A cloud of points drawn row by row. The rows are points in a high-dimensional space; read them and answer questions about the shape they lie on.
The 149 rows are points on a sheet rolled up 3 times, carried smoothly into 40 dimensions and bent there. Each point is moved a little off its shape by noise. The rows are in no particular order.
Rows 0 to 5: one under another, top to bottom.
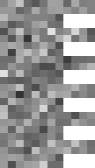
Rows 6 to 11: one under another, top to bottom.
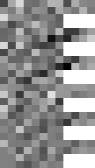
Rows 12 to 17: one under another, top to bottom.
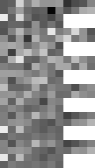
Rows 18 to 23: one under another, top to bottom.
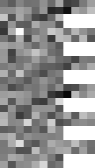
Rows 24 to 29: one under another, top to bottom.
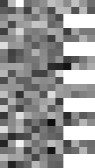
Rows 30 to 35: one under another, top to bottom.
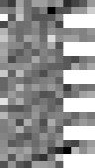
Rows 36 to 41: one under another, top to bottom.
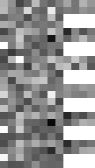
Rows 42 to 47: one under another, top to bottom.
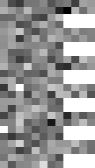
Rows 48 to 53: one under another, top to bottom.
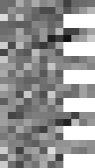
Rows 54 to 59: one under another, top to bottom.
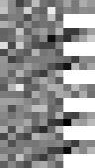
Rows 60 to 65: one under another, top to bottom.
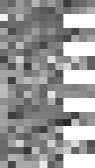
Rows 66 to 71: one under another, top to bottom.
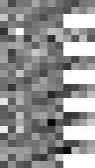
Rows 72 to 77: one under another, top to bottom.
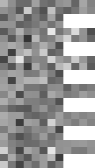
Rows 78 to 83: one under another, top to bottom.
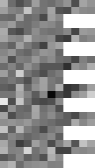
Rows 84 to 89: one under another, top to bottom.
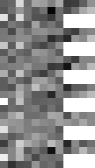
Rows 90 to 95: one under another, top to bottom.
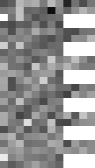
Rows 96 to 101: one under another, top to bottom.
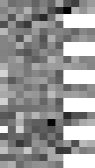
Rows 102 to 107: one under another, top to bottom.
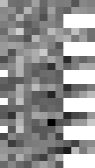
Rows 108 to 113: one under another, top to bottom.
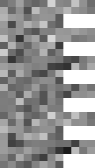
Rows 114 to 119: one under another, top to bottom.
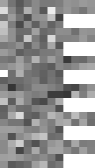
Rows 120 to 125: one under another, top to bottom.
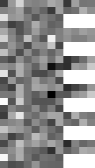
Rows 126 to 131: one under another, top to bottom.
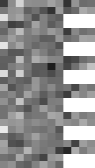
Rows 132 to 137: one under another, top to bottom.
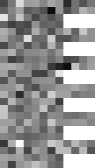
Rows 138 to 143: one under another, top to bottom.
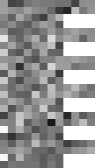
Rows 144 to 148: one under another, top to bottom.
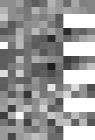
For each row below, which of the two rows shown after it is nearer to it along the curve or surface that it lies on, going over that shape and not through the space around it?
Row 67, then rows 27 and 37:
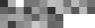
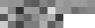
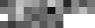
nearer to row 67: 37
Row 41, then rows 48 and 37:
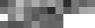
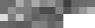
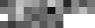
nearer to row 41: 48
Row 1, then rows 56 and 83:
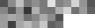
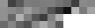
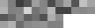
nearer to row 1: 83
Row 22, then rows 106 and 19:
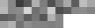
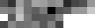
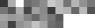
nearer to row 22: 106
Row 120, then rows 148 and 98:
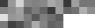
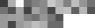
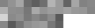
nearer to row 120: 98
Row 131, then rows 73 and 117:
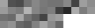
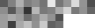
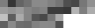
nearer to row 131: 117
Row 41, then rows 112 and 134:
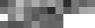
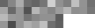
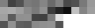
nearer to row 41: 112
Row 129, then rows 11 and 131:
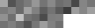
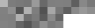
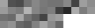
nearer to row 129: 11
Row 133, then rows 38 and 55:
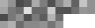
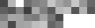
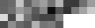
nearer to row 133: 55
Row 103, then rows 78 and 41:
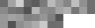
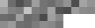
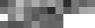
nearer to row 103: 41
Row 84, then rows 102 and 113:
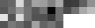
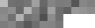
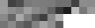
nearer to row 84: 113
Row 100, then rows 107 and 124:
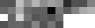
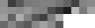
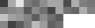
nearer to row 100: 124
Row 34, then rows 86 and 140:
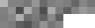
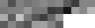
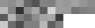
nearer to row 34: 86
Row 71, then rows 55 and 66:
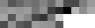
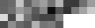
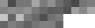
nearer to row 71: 55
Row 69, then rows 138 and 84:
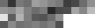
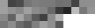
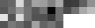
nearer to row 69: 138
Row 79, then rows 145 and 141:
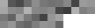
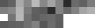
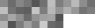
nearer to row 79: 145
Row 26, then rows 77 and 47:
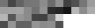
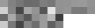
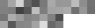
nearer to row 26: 77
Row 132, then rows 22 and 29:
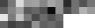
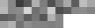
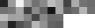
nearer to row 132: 29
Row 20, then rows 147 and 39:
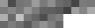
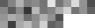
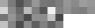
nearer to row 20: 39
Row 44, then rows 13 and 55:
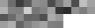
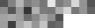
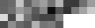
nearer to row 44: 55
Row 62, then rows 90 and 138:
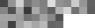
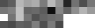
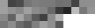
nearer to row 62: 90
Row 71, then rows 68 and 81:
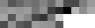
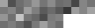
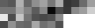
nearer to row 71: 81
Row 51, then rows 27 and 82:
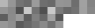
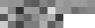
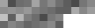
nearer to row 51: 82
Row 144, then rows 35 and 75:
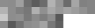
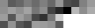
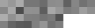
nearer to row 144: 75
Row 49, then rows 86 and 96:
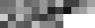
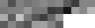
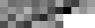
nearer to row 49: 96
